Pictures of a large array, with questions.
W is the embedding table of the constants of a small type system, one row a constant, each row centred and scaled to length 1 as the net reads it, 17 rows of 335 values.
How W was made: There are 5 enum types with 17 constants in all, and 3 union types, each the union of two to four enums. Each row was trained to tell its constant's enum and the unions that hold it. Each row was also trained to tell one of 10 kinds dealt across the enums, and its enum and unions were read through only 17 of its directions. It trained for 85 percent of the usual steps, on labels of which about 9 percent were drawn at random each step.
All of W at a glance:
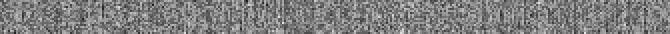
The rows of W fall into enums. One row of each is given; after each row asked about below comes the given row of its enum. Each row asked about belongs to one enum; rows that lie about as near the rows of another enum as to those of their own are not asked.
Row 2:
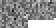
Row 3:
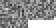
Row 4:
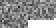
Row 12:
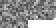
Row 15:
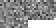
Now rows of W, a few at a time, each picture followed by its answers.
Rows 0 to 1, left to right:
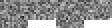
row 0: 4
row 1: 12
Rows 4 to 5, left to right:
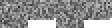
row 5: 2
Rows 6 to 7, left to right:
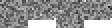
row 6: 4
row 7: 2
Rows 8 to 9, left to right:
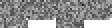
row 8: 12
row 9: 4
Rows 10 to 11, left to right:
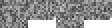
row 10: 12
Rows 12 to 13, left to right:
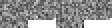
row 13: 3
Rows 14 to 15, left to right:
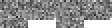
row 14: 12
